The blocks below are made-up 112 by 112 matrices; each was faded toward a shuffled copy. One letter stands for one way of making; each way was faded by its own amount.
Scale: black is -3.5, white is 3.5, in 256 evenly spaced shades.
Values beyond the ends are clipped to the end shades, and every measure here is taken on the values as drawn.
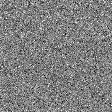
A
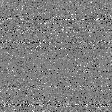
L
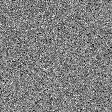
A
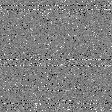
L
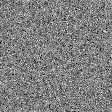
A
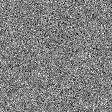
A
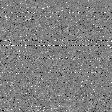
L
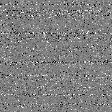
L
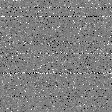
L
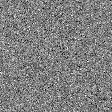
A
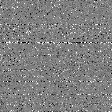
L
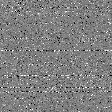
L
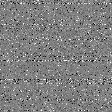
L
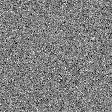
A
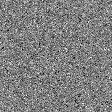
A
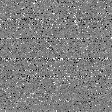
L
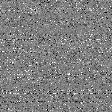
L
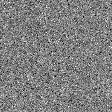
A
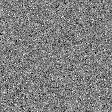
A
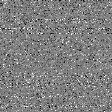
L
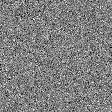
A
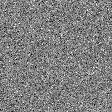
A
